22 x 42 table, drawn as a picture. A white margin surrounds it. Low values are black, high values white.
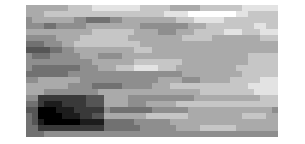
Slope: up to the top right. Grain: streaks across. Odd patch: lower, in the bottom left. Ninth with the lowest average: bottom left.
